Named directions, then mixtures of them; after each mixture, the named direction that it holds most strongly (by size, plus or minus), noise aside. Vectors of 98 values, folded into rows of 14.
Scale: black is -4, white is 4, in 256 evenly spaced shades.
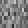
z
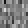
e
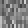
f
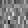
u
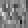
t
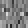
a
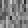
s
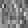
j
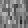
t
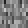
e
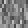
j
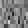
u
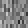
a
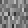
z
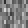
e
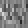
t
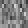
j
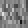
t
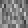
j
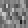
t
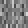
a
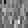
e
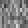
j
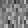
u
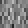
z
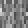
e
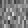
u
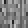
e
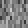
s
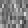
j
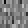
e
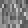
j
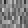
z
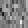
t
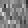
t
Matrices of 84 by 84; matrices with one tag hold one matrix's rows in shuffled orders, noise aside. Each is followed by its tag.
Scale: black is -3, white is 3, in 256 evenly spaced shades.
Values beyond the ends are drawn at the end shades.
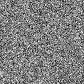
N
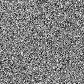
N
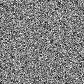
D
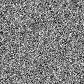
D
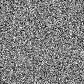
D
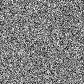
N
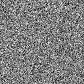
N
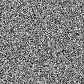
N
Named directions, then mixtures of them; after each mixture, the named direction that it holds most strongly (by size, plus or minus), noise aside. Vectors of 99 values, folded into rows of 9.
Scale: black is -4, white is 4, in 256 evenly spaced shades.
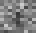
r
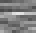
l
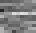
l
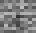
r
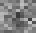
r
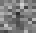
r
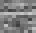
l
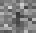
r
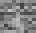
r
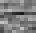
l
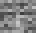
r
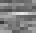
l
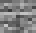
l
